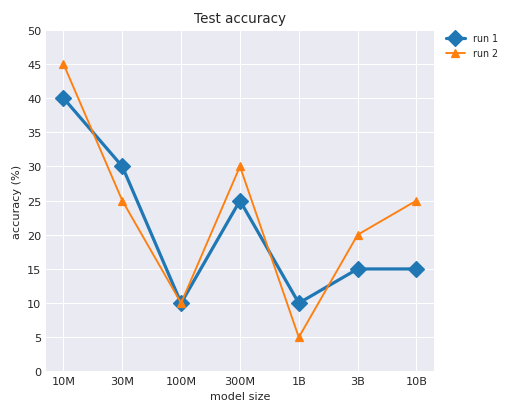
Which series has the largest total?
run 2
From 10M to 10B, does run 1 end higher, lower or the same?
lower
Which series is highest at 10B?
run 2
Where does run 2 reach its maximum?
10M
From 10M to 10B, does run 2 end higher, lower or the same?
lower
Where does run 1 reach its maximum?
10M
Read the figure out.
Title: Test accuracy
x-axis: model size, ticks 10M 30M 100M 300M 1B 3B 10B
y-axis: accuracy (%), ticks 0 5 10 15 20 25 30 35 40 45 50
Legend: run 1, run 2
Values:
run 1: 40 30 10 25 10 15 15
run 2: 45 25 10 30 5 20 25
